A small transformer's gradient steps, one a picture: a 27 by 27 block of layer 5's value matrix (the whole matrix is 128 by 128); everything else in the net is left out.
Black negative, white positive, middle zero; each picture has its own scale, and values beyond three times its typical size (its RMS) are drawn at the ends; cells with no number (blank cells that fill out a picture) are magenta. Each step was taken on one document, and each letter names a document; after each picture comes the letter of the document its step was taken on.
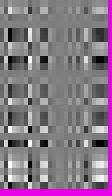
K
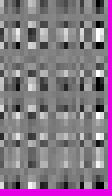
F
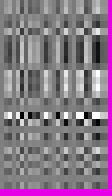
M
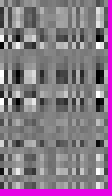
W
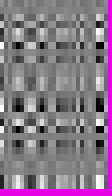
F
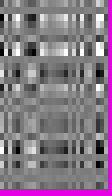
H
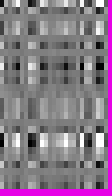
H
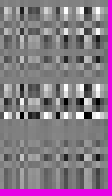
M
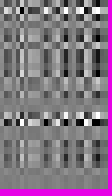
M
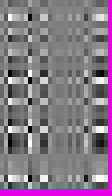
K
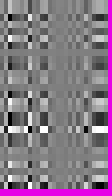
K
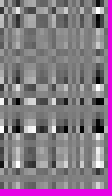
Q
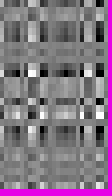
H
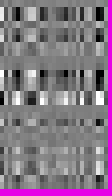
W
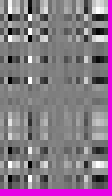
K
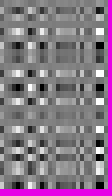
F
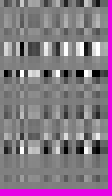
M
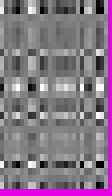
H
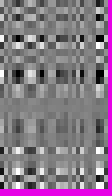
W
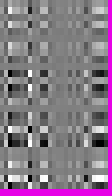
K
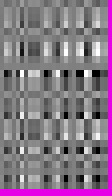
M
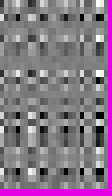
F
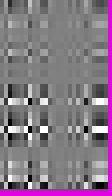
K
